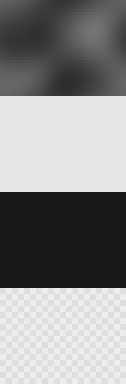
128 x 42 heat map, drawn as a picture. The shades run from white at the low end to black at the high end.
The table splits into 4 rows of 1 panel. Panel 1,1: high, smooth. Panel 2,1: very low, flat. Panel 3,1: very high, flat. Panel 4,1: very low, checkered, faint in contrast.
